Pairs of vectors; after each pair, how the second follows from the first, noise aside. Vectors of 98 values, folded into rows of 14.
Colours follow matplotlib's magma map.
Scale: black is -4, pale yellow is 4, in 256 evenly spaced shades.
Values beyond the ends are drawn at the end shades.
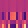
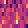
shuffled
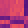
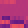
partly zeroed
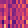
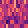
shuffled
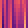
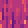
partly zeroed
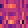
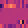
partly zeroed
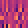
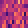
shuffled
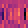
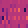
partly zeroed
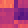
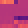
partly zeroed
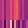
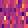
shuffled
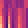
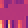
partly zeroed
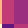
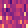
shuffled
